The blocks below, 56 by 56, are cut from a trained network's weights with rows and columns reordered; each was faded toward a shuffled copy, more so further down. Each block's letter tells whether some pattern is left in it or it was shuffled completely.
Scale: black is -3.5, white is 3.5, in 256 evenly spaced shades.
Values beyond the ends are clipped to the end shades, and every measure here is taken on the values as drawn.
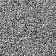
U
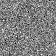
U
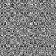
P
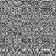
P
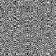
P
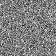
U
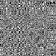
P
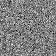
U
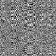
P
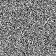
U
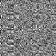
P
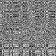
P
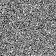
U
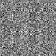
P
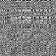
P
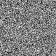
U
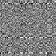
P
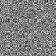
P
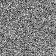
U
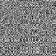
P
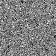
U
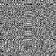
P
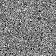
U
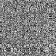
P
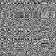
P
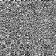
P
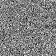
U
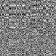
P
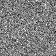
U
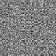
P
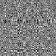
P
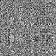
P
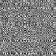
P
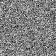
U
